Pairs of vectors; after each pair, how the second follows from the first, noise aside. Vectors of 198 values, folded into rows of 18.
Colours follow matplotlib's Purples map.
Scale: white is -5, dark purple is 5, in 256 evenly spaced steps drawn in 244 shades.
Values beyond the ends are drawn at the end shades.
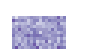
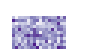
scaled up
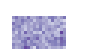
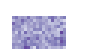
copied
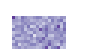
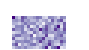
scaled up
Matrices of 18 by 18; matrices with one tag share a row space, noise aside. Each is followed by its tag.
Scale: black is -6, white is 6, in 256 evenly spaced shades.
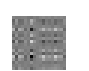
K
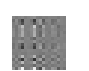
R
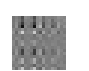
R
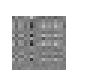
K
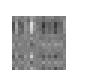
K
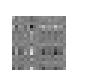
K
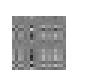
K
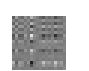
K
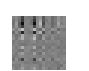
R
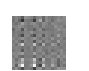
R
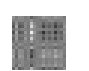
K
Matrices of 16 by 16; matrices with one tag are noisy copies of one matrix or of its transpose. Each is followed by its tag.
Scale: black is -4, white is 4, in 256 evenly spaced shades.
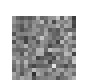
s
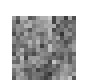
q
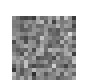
s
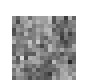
q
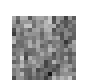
q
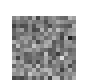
s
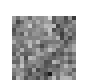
q
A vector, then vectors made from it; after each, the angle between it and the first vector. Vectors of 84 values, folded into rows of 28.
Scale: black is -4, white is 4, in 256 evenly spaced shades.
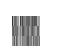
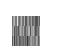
orthogonal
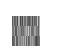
partly aligned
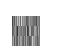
partly aligned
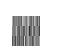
partly opposed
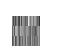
partly opposed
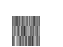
orthogonal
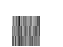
nearly opposite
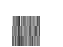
nearly opposite
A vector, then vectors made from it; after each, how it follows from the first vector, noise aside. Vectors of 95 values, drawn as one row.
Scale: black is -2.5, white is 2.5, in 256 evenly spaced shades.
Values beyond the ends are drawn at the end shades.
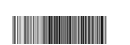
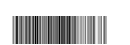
reversed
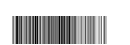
reversed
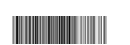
reversed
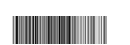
reversed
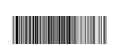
reversed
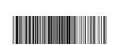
reversed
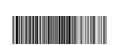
reversed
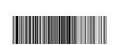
reversed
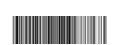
reversed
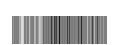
partly zeroed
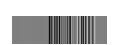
partly zeroed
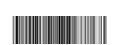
reversed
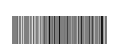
partly zeroed
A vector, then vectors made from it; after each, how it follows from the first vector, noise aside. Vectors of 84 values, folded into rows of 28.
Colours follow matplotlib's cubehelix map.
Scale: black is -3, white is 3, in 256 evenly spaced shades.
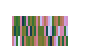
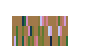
partly zeroed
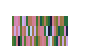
negated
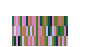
negated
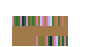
partly zeroed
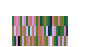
negated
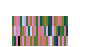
negated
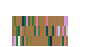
partly zeroed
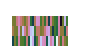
wrapped around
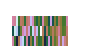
wrapped around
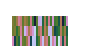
wrapped around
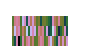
negated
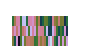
negated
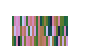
negated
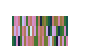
negated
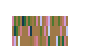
partly zeroed
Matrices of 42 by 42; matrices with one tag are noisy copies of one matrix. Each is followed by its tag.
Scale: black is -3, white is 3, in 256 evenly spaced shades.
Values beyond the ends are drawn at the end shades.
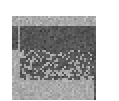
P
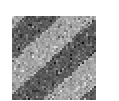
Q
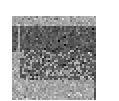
P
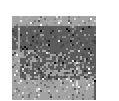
P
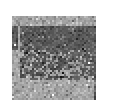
P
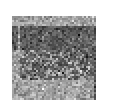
P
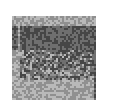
P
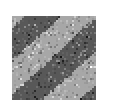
Q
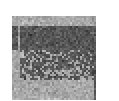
P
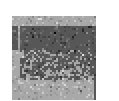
P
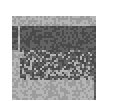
P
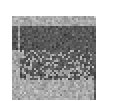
P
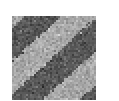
Q
